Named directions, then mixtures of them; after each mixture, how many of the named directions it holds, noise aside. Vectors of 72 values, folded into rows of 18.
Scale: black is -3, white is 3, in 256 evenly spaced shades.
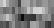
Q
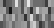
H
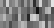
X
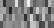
one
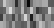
one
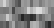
one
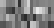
two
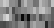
two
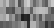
three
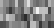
two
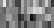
three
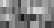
one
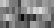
one
